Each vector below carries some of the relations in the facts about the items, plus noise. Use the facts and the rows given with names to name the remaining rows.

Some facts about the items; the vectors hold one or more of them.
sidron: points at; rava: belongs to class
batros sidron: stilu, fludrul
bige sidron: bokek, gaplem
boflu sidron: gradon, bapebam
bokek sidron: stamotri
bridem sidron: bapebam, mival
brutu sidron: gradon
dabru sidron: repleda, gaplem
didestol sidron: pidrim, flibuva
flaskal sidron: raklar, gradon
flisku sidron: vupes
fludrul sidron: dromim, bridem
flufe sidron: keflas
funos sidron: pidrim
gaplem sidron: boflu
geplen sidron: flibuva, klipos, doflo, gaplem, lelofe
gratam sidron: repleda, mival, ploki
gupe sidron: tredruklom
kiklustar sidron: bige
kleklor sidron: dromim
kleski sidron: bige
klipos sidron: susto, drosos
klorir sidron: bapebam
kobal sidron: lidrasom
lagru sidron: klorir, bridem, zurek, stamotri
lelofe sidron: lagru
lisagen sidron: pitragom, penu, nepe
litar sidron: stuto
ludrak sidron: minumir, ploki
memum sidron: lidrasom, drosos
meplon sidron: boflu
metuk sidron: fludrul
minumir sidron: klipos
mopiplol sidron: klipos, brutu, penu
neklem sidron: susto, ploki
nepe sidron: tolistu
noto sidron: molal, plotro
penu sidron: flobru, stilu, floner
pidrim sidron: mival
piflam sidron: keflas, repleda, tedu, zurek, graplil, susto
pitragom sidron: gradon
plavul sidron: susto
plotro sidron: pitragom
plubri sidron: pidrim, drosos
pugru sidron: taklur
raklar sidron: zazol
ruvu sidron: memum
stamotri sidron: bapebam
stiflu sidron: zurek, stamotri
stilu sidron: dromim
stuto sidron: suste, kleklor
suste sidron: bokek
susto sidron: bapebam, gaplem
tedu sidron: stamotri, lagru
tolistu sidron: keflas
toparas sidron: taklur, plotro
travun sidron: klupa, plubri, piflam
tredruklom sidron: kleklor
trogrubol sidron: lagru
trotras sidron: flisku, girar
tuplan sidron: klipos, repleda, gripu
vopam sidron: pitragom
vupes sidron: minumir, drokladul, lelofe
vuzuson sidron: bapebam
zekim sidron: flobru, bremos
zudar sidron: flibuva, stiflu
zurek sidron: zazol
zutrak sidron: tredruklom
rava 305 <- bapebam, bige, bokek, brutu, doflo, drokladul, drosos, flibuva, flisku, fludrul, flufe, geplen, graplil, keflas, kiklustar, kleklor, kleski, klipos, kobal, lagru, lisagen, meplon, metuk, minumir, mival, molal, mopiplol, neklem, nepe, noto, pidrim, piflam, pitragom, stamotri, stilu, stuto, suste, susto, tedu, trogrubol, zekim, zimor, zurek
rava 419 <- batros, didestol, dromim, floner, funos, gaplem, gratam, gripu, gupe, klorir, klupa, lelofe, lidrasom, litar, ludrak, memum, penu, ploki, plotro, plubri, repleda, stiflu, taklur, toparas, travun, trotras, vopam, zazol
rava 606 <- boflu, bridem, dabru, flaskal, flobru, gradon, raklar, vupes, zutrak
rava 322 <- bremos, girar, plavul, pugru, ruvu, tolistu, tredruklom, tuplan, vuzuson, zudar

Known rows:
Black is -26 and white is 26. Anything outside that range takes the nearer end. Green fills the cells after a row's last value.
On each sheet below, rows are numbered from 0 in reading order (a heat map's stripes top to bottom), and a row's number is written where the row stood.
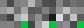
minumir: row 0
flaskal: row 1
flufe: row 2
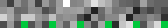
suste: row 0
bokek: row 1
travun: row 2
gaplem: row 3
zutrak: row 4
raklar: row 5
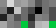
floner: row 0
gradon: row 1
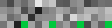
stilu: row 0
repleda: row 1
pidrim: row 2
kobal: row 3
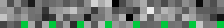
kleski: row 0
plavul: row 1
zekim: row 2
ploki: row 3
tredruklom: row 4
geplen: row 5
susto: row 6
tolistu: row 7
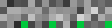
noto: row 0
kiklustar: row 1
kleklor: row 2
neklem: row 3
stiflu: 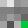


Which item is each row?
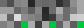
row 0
graplil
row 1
vuzuson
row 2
drosos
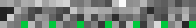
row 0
taklur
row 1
zazol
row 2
vopam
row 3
mopiplol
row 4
ludrak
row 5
boflu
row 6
nepe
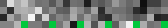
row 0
lidrasom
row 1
piflam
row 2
pitragom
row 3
zudar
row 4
bridem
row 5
pugru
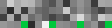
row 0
dromim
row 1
dabru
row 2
drokladul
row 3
bapebam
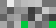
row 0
klupa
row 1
toparas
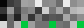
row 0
girar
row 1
penu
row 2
memum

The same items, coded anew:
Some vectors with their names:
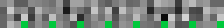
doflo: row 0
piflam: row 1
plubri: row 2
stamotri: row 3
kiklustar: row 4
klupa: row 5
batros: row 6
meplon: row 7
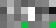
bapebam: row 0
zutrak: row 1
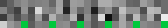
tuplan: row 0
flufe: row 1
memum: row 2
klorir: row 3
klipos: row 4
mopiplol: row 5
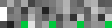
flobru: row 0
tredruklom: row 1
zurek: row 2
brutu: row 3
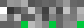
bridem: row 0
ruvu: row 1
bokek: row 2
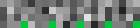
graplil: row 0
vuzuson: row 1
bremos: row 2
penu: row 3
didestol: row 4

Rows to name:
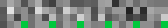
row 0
keflas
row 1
molal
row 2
zimor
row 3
trotras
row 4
tolistu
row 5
neklem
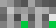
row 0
drosos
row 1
kobal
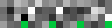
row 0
ploki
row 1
gradon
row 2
raklar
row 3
zekim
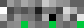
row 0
vupes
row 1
repleda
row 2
lisagen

